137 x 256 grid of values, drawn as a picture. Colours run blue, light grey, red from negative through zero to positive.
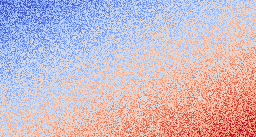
Mirror symmetry: none. Ninth with the highest average: bottom right. Slope: up to the bottom right. Ninth with the lowest average: top left.
